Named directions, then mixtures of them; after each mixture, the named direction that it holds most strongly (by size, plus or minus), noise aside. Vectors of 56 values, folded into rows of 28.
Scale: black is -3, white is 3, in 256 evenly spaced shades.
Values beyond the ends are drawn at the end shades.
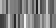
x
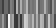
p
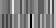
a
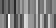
p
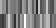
x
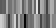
x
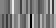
a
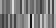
a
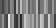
p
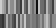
x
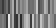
p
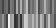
p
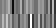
a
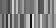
a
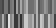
p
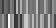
p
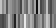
x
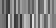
p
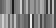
a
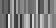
p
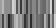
p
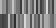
x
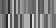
p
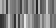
x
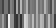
p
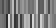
p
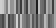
p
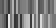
p
